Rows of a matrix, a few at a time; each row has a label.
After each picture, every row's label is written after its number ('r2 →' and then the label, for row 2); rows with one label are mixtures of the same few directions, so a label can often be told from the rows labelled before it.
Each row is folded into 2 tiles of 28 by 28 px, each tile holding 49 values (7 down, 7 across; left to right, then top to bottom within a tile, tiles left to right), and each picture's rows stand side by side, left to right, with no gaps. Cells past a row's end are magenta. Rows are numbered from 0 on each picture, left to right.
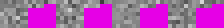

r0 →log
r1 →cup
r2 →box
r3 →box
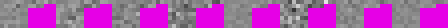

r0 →box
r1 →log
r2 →box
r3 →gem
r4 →box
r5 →cup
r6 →cup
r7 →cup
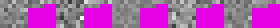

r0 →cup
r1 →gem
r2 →cup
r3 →gem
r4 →gem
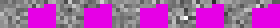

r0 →log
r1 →cup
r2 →cup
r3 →log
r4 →log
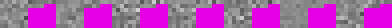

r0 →gem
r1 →log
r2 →cup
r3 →cup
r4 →log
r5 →box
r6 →box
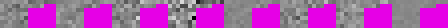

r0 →gem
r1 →log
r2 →gem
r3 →gem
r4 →log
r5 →log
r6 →gem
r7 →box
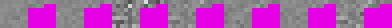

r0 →log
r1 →log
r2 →box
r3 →box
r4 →log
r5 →log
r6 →box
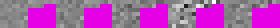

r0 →gem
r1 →gem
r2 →gem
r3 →box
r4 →box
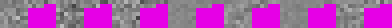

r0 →log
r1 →gem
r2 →gem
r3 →gem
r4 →log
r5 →gem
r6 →cup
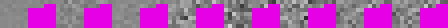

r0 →cup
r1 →cup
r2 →box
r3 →log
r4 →gem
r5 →gem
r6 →log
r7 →log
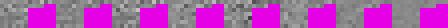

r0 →cup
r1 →box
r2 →cup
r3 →box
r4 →gem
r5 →gem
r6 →log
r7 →box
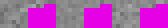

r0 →log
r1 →cup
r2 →gem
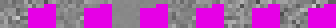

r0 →log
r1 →gem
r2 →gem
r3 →gem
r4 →box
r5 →log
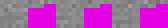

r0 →cup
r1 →box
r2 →box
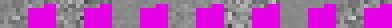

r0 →log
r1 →gem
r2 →box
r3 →gem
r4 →gem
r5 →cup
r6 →log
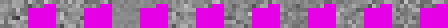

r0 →log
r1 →gem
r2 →cup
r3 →gem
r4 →box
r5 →gem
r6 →log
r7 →cup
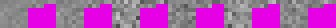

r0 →log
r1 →log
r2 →gem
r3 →gem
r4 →gem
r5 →cup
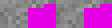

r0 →log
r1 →log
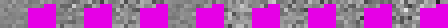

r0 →cup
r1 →box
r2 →cup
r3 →box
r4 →gem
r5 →cup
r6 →gem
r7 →cup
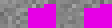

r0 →log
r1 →box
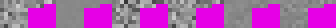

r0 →gem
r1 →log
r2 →cup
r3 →gem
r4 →log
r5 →cup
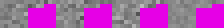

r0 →box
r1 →gem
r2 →box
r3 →cup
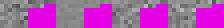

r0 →gem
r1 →cup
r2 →log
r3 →cup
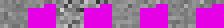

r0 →gem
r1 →cup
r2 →box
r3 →box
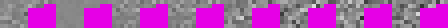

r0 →box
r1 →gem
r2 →cup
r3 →cup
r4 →log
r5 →log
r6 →gem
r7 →box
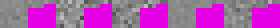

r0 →log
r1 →gem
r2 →log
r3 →cup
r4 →cup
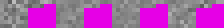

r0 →cup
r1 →log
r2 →cup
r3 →log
